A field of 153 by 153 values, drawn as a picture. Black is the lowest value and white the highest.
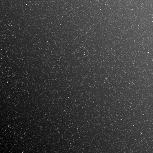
Ninth with the highest average: top right. Odd rows or columns: none. Slope: up to the top right. Ninth with the lowest average: bottom left. Mirror symmetry: none. Grain: fine. Stripes: none.
